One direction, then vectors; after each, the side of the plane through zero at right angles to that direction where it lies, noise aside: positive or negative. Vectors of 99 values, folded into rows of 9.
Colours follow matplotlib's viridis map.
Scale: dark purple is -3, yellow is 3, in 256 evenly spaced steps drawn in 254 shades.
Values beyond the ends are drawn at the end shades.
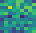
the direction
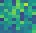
positive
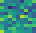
negative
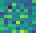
negative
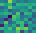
positive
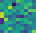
positive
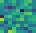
negative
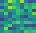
positive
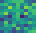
positive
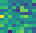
negative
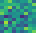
positive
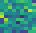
positive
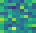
negative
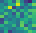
positive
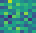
positive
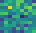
positive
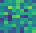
positive
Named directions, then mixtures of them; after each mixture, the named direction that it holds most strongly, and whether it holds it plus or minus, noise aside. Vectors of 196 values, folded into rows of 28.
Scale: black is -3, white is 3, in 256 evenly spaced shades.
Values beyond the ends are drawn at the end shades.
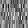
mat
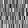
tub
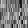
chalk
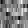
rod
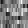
rod, plus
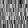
tub, minus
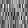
mat, minus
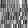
chalk, minus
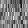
chalk, plus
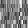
chalk, minus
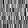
tub, minus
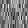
mat, minus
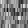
rod, minus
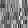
chalk, minus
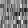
chalk, minus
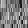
chalk, plus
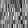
chalk, plus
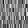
tub, minus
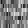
rod, plus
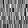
tub, minus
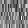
mat, plus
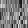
chalk, plus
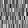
tub, plus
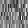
mat, plus
